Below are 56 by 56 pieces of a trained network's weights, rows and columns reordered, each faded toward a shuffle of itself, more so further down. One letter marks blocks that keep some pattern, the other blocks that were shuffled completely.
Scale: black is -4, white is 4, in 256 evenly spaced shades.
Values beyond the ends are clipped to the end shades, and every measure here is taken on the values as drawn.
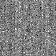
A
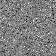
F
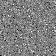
F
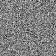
A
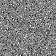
F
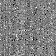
A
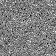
F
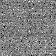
A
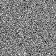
A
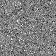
F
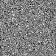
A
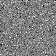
F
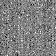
A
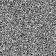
F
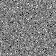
F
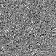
A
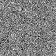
A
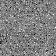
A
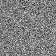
A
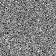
F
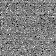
A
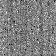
A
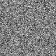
A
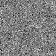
A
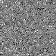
A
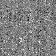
A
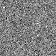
A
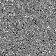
F
